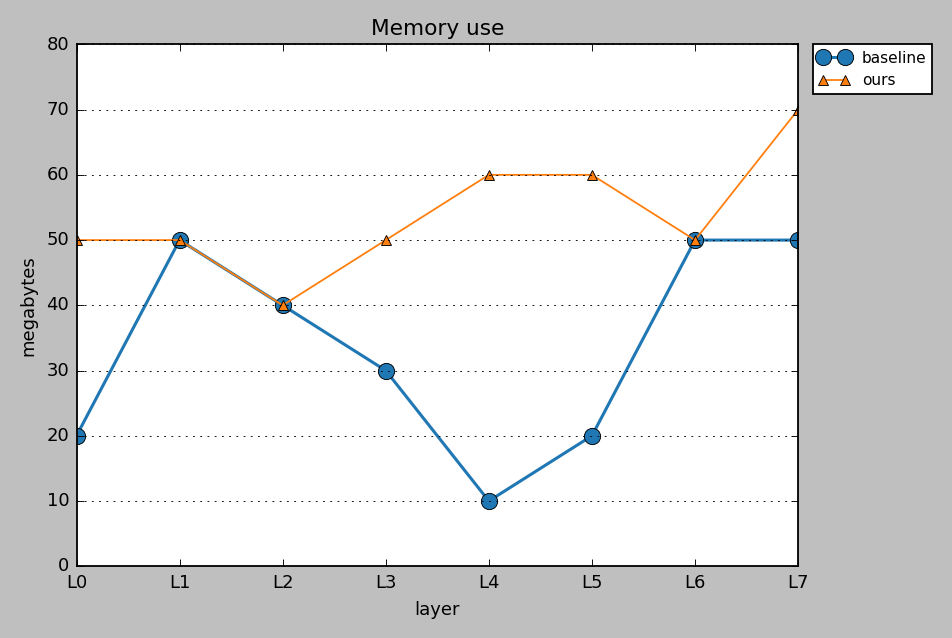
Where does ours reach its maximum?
L7
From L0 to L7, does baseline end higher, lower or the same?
higher
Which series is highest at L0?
ours
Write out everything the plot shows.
Title: Memory use
x-axis: layer, ticks L0 L1 L2 L3 L4 L5 L6 L7
y-axis: megabytes, ticks 0 10 20 30 40 50 60 70 80
Legend: baseline, ours
Values:
baseline: 20 50 40 30 10 20 50 50
ours: 50 50 40 50 60 60 50 70
